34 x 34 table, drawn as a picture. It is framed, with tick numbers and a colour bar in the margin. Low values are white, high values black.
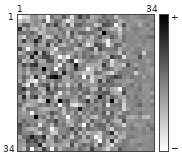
There are no regular stripes. The right part is calmer, past a seam about 80% of the way across. The grain is fine, like static.
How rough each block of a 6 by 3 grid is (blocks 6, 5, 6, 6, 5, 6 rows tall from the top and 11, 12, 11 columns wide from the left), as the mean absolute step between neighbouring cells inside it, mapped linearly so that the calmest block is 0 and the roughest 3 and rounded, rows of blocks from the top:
220 | 310 | 320 | 310 | 120 | 220
